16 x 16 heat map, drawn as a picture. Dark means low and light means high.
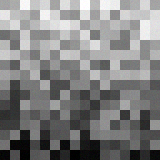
Stripes: none. Grain: fine. Slope: up to the top.
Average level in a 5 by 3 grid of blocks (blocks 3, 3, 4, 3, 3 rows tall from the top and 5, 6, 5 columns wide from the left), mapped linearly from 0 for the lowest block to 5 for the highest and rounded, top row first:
555 / 444 / 223 / 112 / 001
